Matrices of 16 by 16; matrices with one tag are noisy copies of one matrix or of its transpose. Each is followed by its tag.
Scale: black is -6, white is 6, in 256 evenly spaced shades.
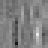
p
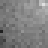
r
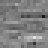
p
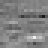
p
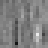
p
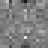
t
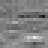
p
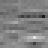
p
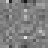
t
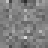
t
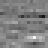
p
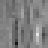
p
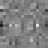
t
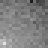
r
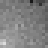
r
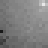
r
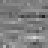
p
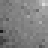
r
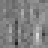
p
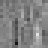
p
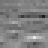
p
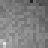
r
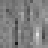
p
